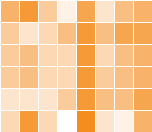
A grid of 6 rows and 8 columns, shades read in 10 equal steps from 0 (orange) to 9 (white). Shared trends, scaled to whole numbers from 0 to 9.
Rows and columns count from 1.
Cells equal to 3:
5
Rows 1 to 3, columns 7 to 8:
4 3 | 2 2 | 4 3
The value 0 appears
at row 6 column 5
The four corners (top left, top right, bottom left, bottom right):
3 3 6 3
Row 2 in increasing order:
1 2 2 4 4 5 6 7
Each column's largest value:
7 7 7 9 2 7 8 3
